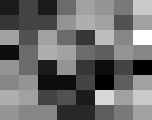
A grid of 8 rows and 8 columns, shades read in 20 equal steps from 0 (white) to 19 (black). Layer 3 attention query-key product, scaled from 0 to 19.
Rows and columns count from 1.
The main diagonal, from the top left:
17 14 7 7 15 19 7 7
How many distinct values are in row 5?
7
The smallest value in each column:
6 7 6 7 6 3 7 0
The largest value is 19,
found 2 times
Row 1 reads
17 14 17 11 7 8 10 4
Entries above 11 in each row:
3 4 2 2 5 5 3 3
